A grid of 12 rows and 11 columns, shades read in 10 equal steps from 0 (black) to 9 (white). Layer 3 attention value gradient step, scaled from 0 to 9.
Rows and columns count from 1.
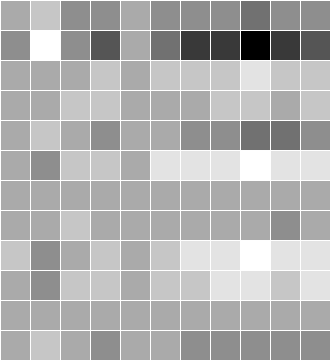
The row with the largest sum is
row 6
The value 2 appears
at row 2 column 7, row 2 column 8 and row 2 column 10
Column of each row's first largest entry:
2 2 9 3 2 9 1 3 9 8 1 2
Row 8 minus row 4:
0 0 0 -1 0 0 0 -1 -1 -1 -1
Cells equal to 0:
1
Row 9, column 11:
8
